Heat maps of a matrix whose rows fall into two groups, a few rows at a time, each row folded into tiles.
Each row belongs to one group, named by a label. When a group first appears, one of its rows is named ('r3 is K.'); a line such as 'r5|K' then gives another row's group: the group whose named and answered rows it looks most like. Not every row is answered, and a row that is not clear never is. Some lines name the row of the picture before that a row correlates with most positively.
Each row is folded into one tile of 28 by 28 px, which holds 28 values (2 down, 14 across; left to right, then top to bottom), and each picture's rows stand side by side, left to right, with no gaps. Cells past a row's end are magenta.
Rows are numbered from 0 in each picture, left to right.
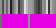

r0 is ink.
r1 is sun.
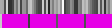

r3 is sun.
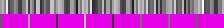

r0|sun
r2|sun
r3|sun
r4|sun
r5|sun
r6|sun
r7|sun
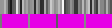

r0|sun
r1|ink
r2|sun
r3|ink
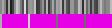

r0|ink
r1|sun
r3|ink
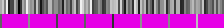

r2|ink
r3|sun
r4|ink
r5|ink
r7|sun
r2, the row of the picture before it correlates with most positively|3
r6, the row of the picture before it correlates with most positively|2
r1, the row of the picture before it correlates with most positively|2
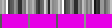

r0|sun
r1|sun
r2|sun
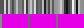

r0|ink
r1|sun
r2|sun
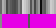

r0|ink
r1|ink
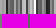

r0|ink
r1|sun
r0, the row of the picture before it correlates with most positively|0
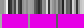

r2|ink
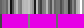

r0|ink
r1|ink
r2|ink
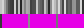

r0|sun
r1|ink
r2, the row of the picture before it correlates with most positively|1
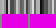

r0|ink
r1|ink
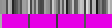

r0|ink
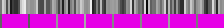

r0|ink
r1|ink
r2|ink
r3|sun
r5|ink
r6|ink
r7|sun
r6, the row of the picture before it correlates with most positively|1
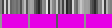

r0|ink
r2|ink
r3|sun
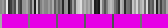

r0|sun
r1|ink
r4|ink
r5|sun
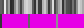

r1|ink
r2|ink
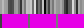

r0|sun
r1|sun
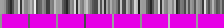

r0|sun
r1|sun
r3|sun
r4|ink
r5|sun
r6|sun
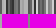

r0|ink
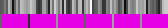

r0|ink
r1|sun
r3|sun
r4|ink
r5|ink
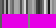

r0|ink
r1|sun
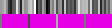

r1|sun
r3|sun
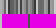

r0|sun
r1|ink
